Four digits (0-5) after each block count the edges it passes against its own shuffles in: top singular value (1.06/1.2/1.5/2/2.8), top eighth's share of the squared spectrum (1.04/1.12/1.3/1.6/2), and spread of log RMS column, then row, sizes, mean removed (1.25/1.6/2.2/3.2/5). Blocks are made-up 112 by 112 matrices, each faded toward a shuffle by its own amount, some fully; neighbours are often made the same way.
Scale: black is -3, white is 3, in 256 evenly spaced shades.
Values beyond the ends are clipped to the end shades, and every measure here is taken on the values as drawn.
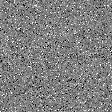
2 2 0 1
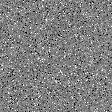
1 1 0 0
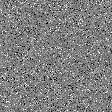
2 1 0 0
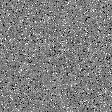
2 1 0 0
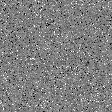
1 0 0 0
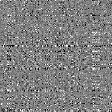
4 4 3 3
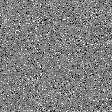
3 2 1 1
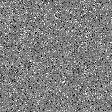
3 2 0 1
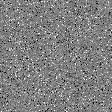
1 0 0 0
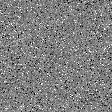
1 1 0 0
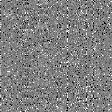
4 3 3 1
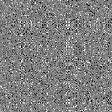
4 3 2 1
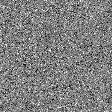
0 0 0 0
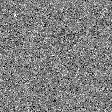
0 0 0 2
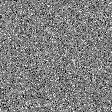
0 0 0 0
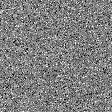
0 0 0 0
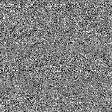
1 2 0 3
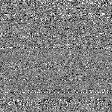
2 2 0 4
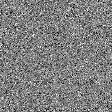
0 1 0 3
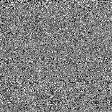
1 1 0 3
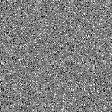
4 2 1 1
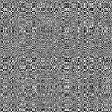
5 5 4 4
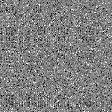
4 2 1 1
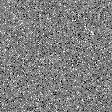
3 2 0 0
